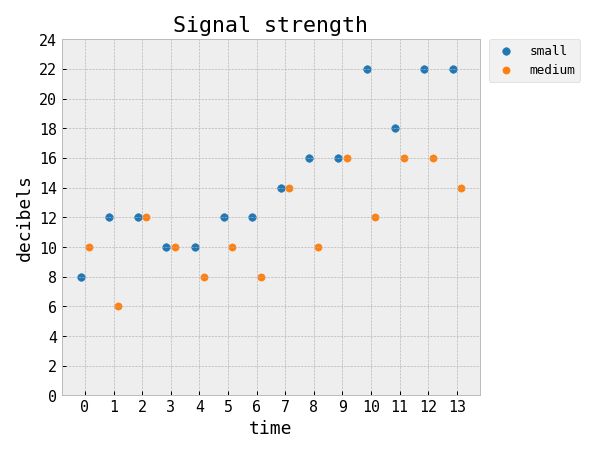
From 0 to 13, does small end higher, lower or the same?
higher
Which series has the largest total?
small
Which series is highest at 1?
small
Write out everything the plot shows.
Title: Signal strength
x-axis: time, ticks 0 1 2 3 4 5 6 7 8 9 10 11 12 13
y-axis: decibels, ticks 0 2 4 6 8 10 12 14 16 18 20 22 24
Legend: small, medium
Values:
small: 8 12 12 10 10 12 12 14 16 16 22 18 22 22
medium: 10 6 12 10 8 10 8 14 10 16 12 16 16 14
